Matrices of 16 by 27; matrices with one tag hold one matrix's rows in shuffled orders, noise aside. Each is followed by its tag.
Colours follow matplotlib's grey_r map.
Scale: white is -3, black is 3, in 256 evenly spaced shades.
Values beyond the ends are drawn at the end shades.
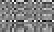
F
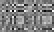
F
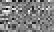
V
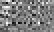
V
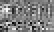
V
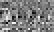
V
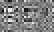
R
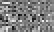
V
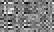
R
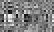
R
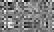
R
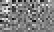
V
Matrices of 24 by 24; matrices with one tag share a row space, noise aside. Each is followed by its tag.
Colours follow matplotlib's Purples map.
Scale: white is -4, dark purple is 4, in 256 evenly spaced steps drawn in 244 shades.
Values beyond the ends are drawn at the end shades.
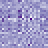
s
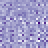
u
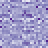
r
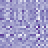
u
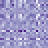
u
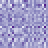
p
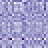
p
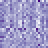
u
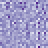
u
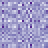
s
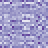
r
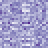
r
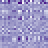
s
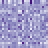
s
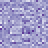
r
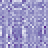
p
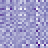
u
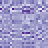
r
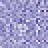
u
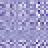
u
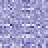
r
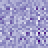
u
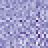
u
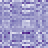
r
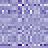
s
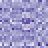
r
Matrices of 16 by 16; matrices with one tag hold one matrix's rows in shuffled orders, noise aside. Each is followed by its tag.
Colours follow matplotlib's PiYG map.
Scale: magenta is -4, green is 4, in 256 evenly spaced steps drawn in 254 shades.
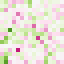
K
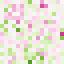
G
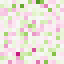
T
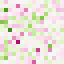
K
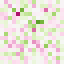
T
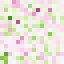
K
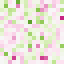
G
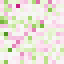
K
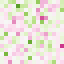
G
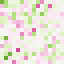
K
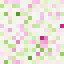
G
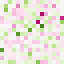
G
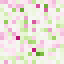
T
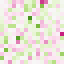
G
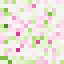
K
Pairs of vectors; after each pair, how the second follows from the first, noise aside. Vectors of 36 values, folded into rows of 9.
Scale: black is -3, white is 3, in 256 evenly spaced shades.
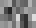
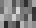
shuffled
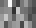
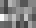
shuffled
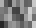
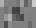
partly zeroed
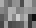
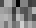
shuffled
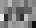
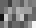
negated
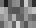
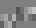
partly zeroed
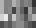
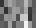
shuffled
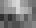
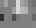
partly zeroed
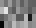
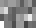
sign-scrambled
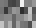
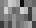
negated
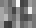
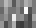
shuffled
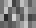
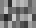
sign-scrambled
